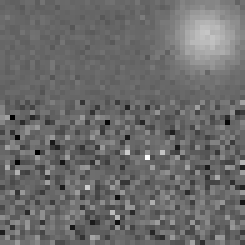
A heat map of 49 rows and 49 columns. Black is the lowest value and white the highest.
Bumps: one, in the top right. Ninth with the highest average: top right. Seam: horizontal, 40% of the way down, the top part calmer. Histogram: heavy tails on both sides.
